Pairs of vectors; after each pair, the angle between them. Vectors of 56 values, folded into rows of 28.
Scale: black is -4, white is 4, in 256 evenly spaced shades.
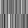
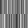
partly opposed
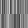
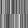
nearly opposite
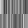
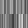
orthogonal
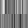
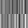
orthogonal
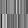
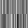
orthogonal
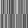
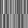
partly opposed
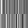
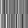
nearly parallel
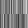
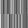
partly opposed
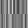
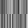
partly aligned
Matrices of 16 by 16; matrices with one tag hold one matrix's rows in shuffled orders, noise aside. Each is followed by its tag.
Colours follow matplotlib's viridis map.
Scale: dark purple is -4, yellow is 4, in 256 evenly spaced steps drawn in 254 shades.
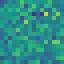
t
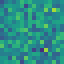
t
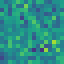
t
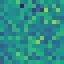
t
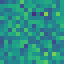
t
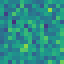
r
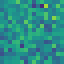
t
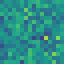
t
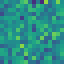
t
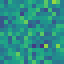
t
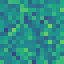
r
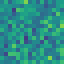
r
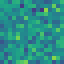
t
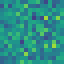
t
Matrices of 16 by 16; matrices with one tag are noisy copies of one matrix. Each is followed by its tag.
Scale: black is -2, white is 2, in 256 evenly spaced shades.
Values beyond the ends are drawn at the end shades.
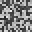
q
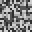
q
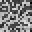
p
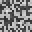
q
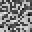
p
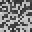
p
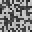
q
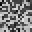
p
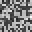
q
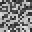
p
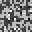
q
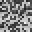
p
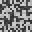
q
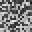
p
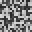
q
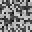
q
